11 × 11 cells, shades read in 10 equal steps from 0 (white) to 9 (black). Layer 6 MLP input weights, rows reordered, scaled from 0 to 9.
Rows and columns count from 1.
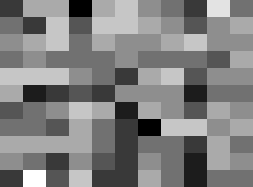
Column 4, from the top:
9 6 5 5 4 6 2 3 3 4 2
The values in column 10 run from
1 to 6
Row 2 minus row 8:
0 2 -4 3 -3 -5 -6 2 4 0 0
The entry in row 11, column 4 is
2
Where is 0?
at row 11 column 2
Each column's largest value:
7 8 7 9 7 8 9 5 8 6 5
